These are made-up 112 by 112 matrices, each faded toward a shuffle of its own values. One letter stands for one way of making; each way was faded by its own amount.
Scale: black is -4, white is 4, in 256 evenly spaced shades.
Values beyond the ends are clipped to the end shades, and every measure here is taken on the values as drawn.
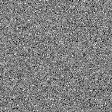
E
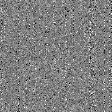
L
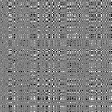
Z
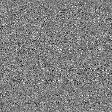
E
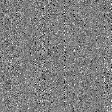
L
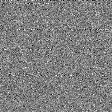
E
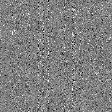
L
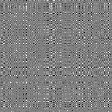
Z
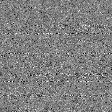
E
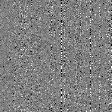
L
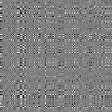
Z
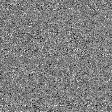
E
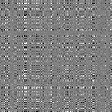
Z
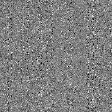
L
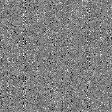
L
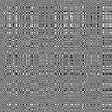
Z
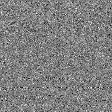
E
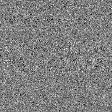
E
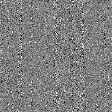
L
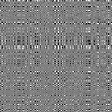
Z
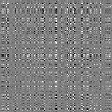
Z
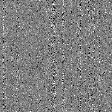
L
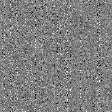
L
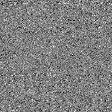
E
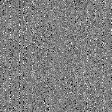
L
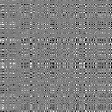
Z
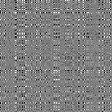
Z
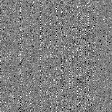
L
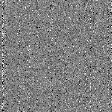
L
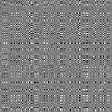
Z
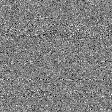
E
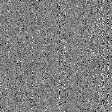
L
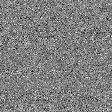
E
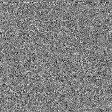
E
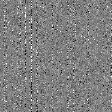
L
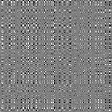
Z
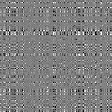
Z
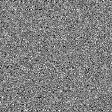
E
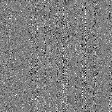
L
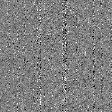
L
